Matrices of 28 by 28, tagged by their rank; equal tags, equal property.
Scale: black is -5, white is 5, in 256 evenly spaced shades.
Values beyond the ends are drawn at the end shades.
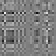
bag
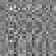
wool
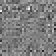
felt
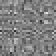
felt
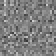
felt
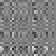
bag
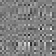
wool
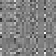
wool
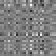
bag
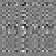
bag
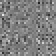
felt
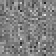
felt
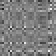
wool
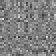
felt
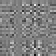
wool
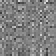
felt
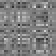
bag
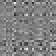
wool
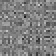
felt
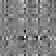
wool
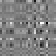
bag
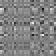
bag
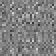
felt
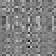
wool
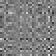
wool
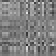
bag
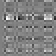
bag
